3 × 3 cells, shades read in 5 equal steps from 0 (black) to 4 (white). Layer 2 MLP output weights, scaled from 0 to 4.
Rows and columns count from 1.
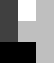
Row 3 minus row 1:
-1 -4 0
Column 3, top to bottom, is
3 3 3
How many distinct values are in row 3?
2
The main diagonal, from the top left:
1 3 3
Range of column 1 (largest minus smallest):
1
